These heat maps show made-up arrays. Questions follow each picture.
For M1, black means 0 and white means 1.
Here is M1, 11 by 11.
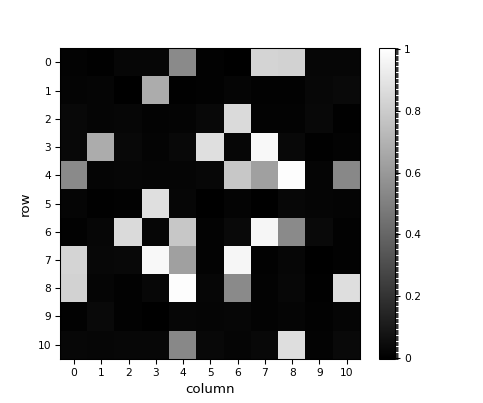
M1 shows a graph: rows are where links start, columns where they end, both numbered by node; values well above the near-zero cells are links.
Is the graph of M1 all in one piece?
no
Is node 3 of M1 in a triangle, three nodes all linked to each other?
no
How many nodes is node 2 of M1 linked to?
1
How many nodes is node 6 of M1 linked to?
4
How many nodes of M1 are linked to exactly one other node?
3
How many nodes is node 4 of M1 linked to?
5
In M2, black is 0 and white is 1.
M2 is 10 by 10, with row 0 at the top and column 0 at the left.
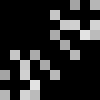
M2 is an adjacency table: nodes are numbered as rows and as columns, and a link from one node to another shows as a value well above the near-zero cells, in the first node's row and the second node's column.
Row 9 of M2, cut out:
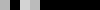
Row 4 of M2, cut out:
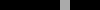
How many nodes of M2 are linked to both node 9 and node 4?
0
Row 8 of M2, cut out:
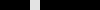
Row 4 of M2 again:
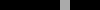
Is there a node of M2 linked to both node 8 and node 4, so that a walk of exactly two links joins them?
no
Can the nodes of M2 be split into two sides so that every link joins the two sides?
no
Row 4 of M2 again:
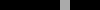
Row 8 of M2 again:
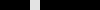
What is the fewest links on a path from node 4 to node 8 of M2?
5
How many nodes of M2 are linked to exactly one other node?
3
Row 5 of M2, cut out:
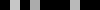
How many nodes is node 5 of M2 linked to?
3
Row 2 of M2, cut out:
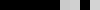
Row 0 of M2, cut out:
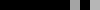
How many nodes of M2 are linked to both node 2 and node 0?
2
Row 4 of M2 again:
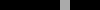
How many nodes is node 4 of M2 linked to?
1
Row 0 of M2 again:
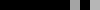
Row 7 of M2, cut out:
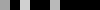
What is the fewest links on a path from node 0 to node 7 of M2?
1
